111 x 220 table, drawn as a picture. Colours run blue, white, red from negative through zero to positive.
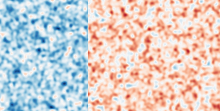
There are no regular stripes. No lone cell stands out from its neighbours. A vertical seam about 40% of the way across splits the table, and the right part is higher. The texture is blotchy.
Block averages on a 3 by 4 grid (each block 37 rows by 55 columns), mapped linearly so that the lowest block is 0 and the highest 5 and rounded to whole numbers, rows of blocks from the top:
0 2 5 5 | 0 2 5 5 | 0 2 5 5
